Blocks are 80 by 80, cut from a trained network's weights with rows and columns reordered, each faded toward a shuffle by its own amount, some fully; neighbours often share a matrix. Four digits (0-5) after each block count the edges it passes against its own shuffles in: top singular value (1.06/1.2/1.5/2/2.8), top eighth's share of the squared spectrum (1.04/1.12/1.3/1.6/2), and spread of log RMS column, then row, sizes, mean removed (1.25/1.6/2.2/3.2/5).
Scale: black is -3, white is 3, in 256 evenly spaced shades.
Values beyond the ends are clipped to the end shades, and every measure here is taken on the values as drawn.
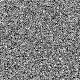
0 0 0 0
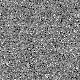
0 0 0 0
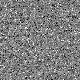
0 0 0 0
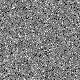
0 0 0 0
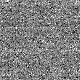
2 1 0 0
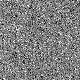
0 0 0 0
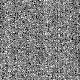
2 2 0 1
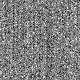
2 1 0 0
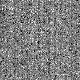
2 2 0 1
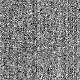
3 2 0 2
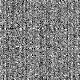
3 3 1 2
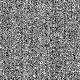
2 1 0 1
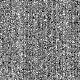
3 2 0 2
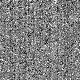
2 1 0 0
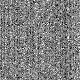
3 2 0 1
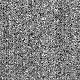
2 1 0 0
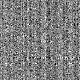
3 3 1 2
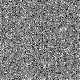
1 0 0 0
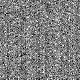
2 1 0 1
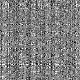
4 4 1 3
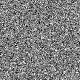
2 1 0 0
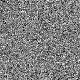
2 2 0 1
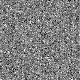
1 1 0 0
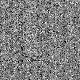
2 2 0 1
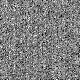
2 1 0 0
